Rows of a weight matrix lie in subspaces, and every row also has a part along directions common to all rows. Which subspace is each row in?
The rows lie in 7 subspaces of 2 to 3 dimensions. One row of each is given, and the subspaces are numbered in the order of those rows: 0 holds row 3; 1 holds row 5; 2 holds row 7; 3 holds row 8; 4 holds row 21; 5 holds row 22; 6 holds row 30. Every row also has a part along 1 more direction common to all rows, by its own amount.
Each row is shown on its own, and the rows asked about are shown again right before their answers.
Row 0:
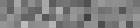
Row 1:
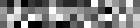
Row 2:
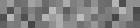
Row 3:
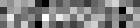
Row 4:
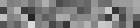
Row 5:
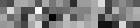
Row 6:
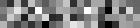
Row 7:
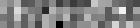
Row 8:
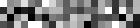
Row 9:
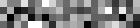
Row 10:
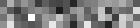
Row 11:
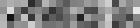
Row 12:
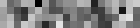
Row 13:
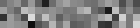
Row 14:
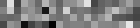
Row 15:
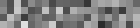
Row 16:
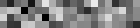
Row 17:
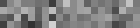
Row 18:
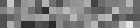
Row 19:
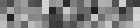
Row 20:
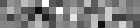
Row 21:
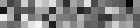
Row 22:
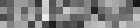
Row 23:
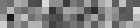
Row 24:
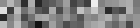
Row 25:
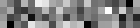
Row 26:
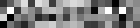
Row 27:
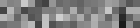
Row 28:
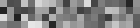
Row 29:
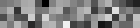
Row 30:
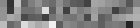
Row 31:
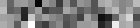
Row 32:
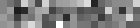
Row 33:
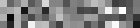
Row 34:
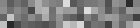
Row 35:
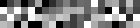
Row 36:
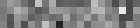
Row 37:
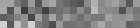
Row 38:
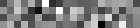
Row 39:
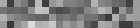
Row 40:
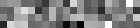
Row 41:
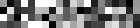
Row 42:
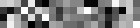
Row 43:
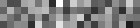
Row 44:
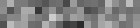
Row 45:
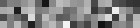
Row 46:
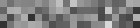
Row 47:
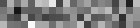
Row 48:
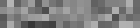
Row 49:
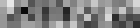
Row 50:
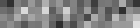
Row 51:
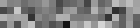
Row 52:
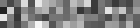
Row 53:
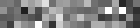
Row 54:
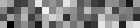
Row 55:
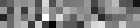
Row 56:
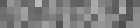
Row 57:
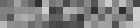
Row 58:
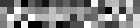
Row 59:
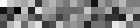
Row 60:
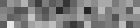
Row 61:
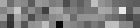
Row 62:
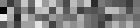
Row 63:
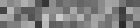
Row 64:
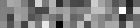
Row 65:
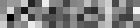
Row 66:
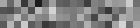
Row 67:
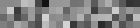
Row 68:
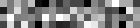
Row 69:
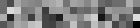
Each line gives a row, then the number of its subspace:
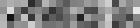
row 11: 5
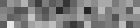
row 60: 1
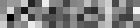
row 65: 5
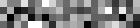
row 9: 3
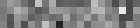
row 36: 2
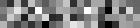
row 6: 1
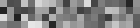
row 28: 4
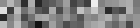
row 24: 4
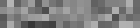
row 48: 6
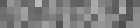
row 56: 2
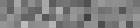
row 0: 6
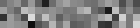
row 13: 0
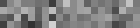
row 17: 4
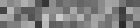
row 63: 0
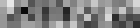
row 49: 5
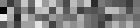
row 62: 4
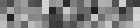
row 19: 5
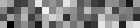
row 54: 1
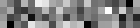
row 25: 1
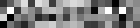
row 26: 4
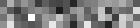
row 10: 1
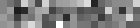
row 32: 2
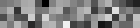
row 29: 0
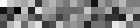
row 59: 3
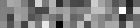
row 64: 2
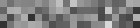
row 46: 1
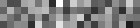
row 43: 2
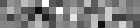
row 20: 6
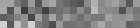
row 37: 4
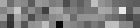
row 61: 2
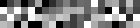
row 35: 3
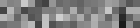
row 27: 0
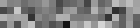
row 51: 0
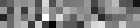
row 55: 5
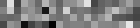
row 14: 6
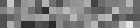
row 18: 6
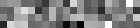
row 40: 1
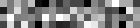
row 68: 0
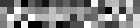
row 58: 3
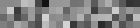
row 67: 0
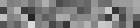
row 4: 0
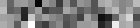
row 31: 2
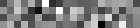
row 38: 6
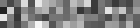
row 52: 4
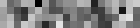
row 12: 2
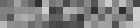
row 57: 5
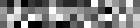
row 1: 3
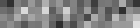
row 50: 5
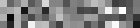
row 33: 2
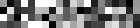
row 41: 4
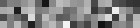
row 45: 0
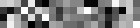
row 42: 3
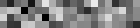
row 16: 3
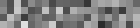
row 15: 6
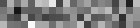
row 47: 2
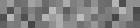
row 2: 5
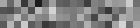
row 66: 3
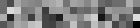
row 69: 1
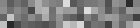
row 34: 1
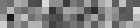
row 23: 5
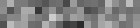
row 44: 1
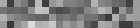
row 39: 6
